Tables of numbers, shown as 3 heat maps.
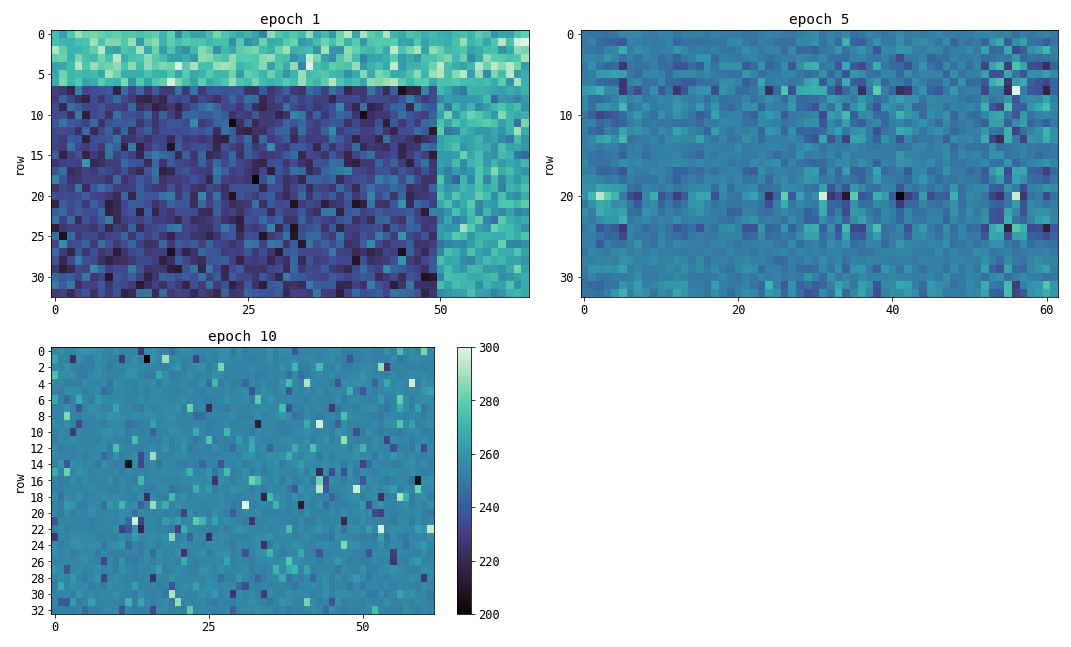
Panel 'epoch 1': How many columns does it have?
62
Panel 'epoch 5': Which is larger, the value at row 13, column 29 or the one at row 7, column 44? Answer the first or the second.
the second
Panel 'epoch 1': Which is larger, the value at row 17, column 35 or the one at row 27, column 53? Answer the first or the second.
the second
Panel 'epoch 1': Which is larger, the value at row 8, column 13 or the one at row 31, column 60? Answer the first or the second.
the second
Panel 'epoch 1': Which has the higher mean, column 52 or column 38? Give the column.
52
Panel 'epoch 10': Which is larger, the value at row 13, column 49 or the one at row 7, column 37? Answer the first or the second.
the second
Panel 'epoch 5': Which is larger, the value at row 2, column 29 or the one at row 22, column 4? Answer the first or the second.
the second
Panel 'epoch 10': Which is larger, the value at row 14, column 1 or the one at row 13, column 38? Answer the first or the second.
the second
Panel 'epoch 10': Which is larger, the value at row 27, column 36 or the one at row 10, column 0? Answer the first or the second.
the first
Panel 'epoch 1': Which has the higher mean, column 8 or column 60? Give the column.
60
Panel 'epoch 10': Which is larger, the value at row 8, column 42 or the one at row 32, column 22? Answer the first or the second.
the second
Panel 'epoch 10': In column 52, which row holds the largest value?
32
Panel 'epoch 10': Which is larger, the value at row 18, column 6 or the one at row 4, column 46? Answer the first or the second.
the first
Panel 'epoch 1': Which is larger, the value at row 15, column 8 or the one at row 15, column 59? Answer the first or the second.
the second
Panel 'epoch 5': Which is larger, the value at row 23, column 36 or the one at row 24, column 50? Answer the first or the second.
the first
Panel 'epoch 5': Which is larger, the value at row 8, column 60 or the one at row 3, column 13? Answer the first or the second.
the first
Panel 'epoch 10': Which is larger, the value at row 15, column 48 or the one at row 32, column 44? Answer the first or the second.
the first
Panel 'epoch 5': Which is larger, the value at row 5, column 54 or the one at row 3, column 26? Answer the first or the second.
the second
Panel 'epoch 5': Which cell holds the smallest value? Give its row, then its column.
20, 41
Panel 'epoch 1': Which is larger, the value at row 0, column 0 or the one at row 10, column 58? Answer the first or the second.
the second
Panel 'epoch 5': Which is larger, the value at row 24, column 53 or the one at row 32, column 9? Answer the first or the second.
the first
